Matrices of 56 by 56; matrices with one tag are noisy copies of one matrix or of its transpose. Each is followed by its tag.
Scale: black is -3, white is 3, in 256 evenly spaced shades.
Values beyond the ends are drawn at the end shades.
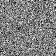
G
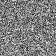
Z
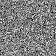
Z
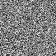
G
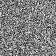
Z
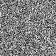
Z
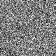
G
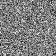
G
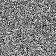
Z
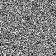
G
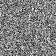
Z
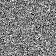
Z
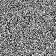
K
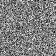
G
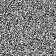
K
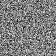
K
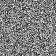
K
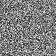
K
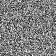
K
